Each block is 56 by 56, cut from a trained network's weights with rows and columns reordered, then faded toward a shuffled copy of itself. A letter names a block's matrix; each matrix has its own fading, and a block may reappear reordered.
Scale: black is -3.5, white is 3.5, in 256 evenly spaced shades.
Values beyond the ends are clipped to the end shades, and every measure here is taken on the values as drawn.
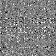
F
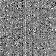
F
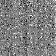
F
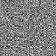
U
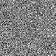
U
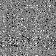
F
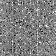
F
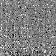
F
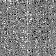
F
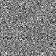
U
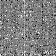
F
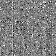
F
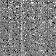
F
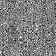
F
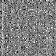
F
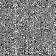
F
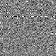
U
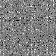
F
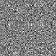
U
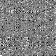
F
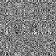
U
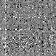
F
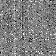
F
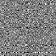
U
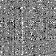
F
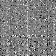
F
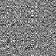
U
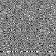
U
